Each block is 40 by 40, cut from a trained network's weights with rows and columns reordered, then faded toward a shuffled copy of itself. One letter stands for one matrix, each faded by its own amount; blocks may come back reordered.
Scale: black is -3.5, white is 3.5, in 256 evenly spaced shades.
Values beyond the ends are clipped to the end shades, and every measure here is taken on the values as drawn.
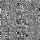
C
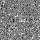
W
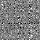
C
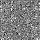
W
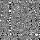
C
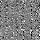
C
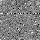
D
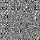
C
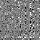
C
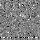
D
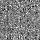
W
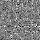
D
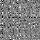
C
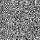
D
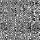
C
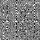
C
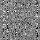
C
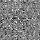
C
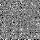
C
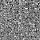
W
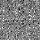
C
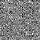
D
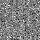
W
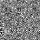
D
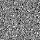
D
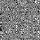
C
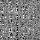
C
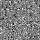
W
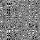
C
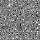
C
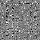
C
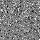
W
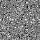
D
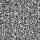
W
